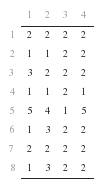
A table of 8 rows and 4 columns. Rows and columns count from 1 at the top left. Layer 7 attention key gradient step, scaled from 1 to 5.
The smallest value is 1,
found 8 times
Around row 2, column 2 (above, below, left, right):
2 2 1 2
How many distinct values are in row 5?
3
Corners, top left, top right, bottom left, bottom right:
2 2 1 2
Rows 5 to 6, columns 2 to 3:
4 1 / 3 2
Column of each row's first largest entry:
1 3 1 3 1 2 1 2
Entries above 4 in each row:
0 0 0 0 2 0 0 0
